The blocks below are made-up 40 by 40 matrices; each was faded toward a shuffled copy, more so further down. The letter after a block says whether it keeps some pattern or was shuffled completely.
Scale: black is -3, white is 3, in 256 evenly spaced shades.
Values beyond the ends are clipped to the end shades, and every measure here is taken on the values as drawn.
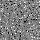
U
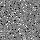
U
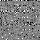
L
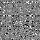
L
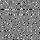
L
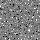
U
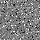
U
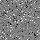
U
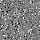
U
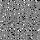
L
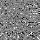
L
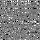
L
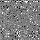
L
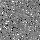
U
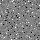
U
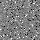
U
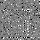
L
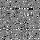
L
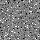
U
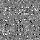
L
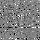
L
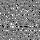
L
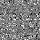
L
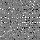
L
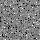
U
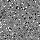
U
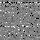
L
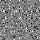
L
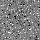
U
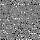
L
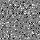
L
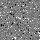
U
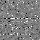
L
